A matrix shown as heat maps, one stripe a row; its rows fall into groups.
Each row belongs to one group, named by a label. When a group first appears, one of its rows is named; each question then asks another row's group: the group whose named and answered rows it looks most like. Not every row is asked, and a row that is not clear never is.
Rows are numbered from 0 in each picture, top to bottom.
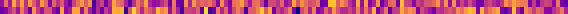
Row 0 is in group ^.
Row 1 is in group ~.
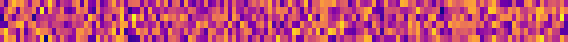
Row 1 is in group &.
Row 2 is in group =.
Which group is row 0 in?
~
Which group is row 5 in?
&
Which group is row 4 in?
^
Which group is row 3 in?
~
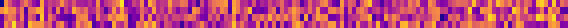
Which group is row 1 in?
^
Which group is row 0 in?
=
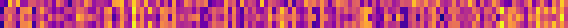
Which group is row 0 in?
~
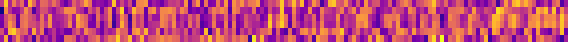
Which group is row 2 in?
&
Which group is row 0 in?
^
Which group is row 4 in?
~
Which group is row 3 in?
&
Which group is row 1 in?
=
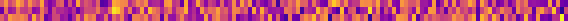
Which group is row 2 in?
~
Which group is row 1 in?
=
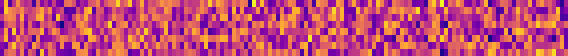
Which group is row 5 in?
=
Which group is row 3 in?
&
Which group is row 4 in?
^
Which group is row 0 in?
=
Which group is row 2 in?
^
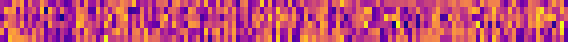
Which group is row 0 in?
~
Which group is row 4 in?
~
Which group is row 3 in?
&
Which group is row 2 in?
&
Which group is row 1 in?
&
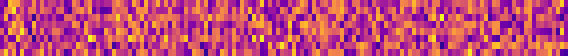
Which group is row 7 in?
^
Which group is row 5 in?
=
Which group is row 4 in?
~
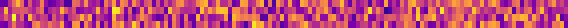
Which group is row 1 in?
=
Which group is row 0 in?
~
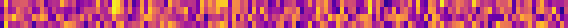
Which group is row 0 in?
=
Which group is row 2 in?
^
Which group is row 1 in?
=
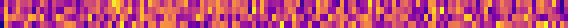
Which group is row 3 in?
=
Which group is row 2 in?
^
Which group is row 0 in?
=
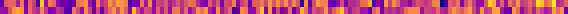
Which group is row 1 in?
~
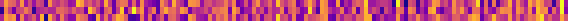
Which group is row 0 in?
&
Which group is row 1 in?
=
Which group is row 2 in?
&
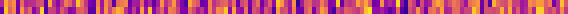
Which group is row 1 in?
&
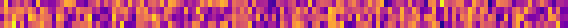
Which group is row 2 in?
^
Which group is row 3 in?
^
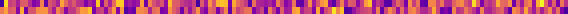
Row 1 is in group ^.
